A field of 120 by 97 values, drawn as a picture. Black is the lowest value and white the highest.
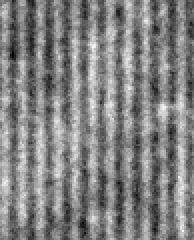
Stripes running up and down repeat 11 times from left to right. The grain runs up and down. No overall slope runs across the table. On average the colour sits 50% of the way up the scale.
